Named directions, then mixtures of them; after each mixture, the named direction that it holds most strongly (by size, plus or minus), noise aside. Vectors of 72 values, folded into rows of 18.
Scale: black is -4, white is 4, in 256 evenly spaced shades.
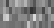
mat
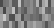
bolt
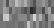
mat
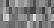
mat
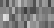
mat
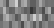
mat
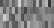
bolt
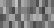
bolt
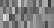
bolt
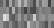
mat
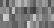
mat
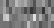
mat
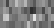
mat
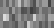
mat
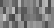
bolt
